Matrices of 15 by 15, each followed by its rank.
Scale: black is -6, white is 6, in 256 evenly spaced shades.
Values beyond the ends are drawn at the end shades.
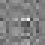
two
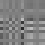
one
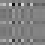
one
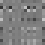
two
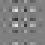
one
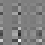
one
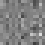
three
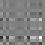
one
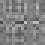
three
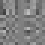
two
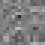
three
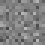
three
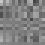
two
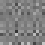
two
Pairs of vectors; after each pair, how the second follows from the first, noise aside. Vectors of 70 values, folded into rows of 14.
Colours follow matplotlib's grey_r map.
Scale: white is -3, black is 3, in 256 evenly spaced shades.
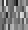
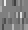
partly zeroed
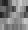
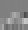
partly zeroed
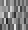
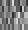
reversed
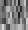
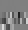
partly zeroed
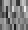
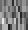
reversed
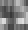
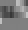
partly zeroed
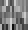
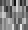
reversed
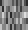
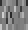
partly zeroed
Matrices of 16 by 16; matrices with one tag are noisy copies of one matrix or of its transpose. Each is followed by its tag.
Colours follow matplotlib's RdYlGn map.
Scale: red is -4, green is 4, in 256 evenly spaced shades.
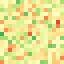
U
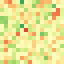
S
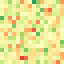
U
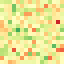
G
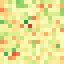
S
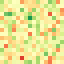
G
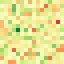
G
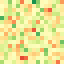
U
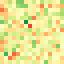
S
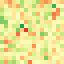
S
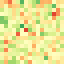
S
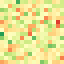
U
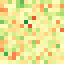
S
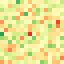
U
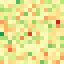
U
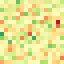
U
